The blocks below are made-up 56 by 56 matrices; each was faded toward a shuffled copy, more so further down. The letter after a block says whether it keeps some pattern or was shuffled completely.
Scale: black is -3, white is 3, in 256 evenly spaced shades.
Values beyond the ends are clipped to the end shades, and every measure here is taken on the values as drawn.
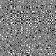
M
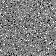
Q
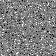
Q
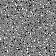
Q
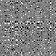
M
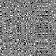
M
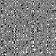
M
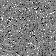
Q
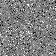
Q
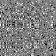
M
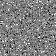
Q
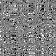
M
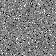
Q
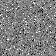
Q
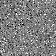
Q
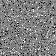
Q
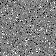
Q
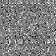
M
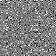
M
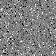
Q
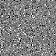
M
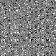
M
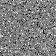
Q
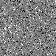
Q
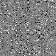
M
